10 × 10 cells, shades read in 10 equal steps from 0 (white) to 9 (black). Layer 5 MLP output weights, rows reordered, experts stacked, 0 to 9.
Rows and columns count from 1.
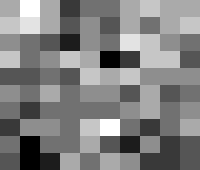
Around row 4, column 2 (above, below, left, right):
5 6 2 4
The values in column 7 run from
1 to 8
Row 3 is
4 5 6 8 4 5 1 2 4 5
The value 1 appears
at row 2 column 2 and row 3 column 7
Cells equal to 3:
17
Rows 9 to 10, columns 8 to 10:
4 7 6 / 7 7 6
